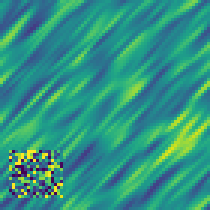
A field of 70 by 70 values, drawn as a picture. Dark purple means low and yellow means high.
The bottom left is the roughest part. Neither half mirrors the other. The grain runs diagonally up to the right. An odd patch, rougher than its surroundings, sits in the bottom left.
